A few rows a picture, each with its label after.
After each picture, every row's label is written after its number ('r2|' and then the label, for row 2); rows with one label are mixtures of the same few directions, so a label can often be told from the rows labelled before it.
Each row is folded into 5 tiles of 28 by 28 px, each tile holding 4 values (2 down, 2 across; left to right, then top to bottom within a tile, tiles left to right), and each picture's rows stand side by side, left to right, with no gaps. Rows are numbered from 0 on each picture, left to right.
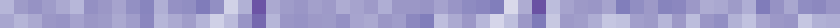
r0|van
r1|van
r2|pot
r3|van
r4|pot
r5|pot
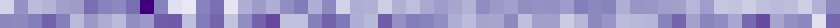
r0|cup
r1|van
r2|pot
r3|pot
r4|pot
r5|pot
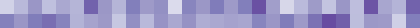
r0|cup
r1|cup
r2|cup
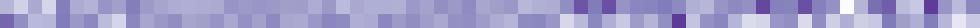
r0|pot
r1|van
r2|pot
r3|pot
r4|pot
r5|pot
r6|van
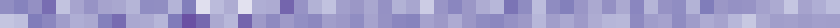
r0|pot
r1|pot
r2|van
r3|van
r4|cup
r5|cup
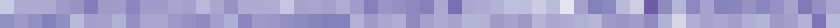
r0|cup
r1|pot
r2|cup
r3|cup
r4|van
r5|pot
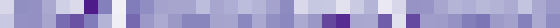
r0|van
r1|pot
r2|pot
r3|pot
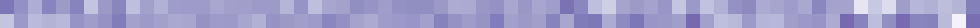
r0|cup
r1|pot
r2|cup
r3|van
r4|van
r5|van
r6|pot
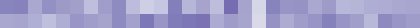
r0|cup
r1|cup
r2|pot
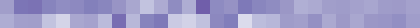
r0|pot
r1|pot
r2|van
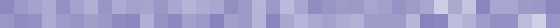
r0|van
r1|van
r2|van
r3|pot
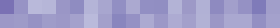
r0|van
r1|cup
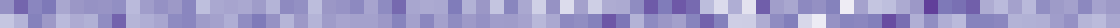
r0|pot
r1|pot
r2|cup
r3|cup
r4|cup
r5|pot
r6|cup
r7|pot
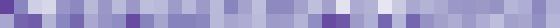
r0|van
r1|cup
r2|pot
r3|van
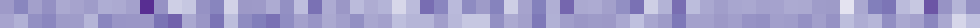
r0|pot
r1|van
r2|cup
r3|cup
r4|van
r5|pot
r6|van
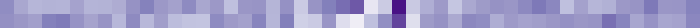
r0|pot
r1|cup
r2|van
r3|cup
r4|cup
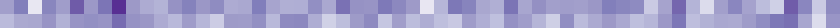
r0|cup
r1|van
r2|pot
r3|van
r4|van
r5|van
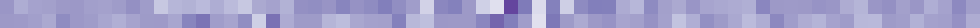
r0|pot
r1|pot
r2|pot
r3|van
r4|van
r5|pot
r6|van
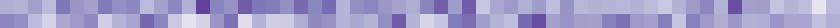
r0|pot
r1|pot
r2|pot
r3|pot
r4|pot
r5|cup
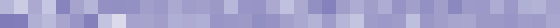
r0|pot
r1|cup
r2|van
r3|cup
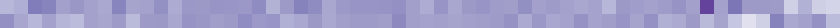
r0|van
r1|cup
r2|pot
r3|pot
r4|pot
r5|cup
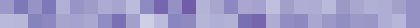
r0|pot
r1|pot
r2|pot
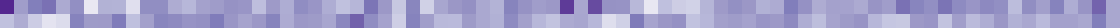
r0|cup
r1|van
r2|van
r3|van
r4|cup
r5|van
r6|pot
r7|cup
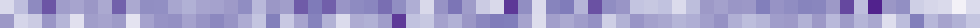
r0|van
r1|van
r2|pot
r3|van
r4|cup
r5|pot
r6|cup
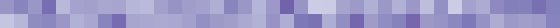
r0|pot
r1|van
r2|van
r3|cup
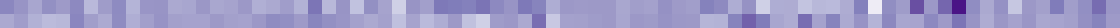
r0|cup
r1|van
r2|cup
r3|pot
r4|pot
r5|pot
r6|cup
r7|cup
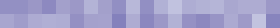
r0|cup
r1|pot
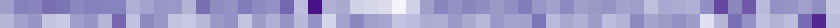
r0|pot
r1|pot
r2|cup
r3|pot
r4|cup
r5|pot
